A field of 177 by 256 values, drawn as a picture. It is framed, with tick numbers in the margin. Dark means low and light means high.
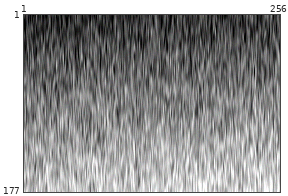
Overall the values sit about 50% of the way up the scale. Streaks run downward. Values rise toward the bottom.
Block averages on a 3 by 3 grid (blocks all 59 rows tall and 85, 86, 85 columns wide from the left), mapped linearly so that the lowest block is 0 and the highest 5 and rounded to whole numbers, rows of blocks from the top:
000
223
455
